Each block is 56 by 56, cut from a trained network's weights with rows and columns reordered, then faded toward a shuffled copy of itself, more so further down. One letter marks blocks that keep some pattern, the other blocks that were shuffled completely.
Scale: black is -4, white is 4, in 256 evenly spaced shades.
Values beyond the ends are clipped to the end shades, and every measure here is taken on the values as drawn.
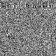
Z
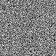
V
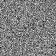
V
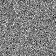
V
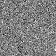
V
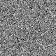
V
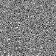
Z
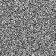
Z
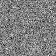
Z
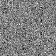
Z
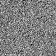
V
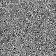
V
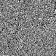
Z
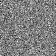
V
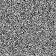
V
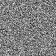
V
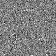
Z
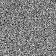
V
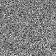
Z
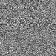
Z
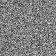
V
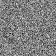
Z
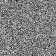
V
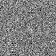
Z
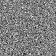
Z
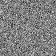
V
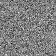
V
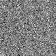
V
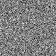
V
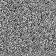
V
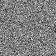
Z
